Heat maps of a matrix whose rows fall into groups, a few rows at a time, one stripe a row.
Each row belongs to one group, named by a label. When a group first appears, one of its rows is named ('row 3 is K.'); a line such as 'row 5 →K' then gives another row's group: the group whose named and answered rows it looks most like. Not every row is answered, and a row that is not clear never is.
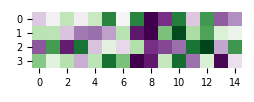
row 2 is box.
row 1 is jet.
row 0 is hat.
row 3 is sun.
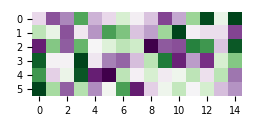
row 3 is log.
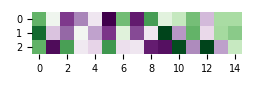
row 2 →hat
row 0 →jet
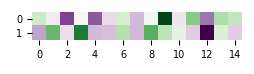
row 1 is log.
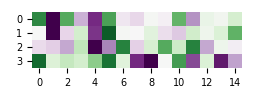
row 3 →sun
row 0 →hat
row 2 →jet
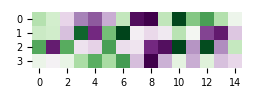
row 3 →sun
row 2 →hat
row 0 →jet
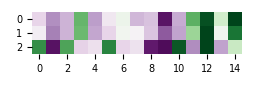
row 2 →hat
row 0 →box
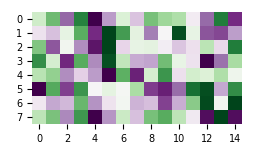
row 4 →jet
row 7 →log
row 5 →box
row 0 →log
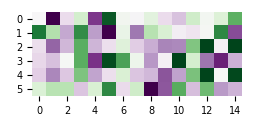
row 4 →box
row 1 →log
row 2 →box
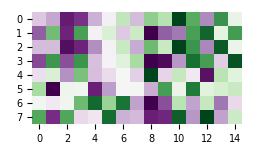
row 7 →hat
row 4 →log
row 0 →jet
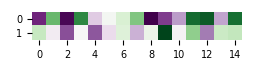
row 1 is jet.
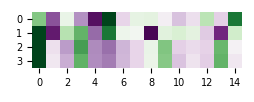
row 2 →log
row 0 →hat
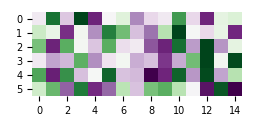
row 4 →hat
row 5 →log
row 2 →hat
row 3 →box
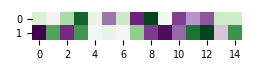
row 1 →box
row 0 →log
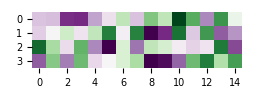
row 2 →log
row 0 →jet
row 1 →hat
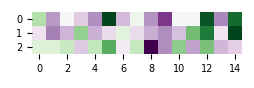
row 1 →box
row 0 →hat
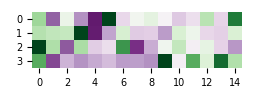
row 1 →log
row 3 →jet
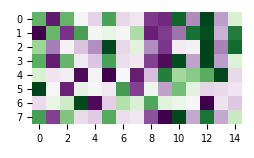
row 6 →log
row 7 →hat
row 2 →hat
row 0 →hat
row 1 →box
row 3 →hat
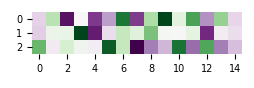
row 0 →jet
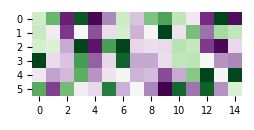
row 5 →hat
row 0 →log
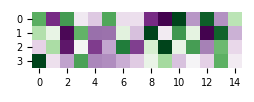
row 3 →log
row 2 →jet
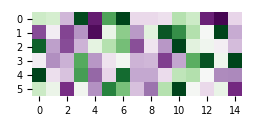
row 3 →box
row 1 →jet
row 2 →sun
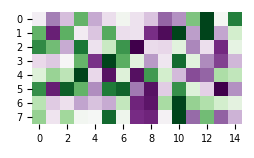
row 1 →hat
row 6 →jet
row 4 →log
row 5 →sun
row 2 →sun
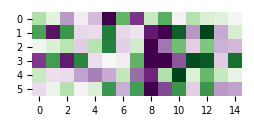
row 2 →hat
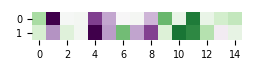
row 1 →jet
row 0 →jet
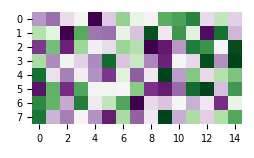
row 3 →hat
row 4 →jet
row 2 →box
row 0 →jet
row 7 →jet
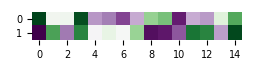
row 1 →box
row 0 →log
